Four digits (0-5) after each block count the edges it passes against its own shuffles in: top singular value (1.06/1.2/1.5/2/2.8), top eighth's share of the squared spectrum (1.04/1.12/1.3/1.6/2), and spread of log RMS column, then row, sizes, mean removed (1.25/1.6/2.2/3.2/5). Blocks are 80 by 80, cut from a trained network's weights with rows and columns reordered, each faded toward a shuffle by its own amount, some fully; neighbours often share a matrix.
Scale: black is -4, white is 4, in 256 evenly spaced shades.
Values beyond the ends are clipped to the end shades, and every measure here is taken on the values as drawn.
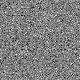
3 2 0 1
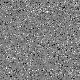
2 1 0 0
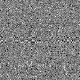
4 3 1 2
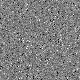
0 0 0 0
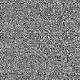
4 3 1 2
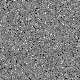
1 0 0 0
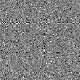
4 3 1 2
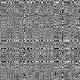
5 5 2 3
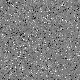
0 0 0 0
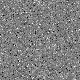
0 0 0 0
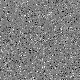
0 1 0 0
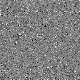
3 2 0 2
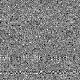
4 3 0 2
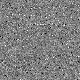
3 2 0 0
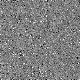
2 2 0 1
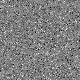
1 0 0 0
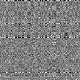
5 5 1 3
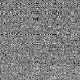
4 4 1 2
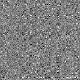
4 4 2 2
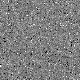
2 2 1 1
